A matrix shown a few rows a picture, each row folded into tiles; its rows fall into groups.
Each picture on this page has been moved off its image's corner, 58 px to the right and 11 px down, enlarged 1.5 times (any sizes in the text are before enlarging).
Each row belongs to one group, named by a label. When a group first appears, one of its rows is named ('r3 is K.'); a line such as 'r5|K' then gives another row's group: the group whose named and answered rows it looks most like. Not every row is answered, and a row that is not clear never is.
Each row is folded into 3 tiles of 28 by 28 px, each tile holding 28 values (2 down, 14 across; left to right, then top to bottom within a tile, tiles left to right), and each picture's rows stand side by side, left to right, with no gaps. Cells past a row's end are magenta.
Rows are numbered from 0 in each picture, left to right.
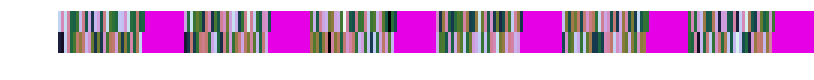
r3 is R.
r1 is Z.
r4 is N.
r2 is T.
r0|Z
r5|T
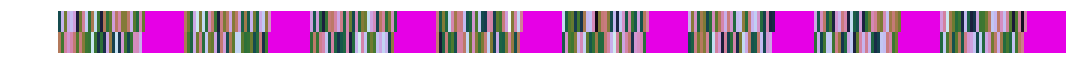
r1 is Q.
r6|N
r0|T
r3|Q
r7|Z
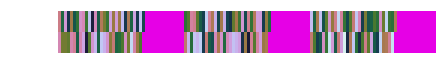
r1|N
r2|R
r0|N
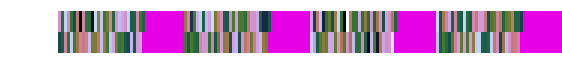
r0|Z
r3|R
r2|R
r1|T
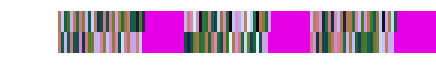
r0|T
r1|Z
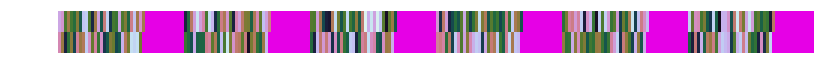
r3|R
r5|Z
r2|Z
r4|Q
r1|Q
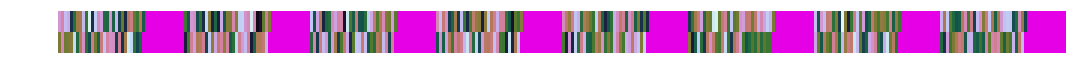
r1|Z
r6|R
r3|Z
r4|T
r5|Q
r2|N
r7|Z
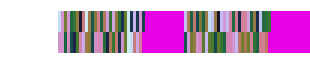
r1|N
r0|R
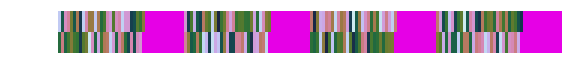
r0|Z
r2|Q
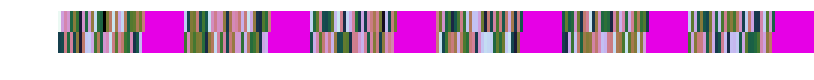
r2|N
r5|N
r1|Z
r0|Z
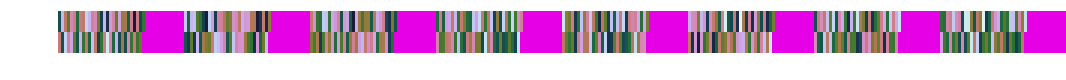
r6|Q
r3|Q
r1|Z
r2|T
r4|R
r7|Q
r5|T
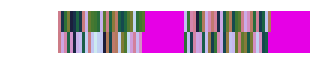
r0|R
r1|N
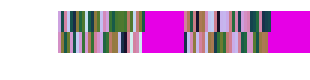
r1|N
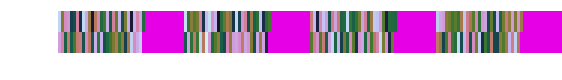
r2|T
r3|R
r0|R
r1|N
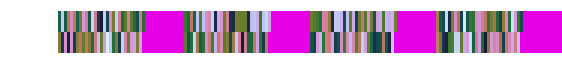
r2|Q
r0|T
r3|R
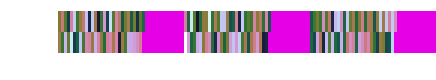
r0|T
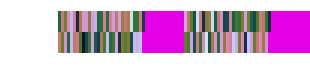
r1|T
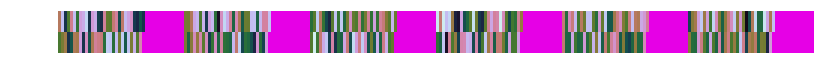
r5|Q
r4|Q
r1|Q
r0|T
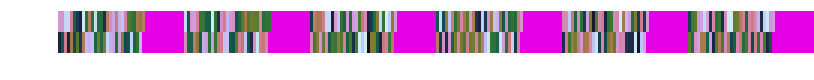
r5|Q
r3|T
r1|R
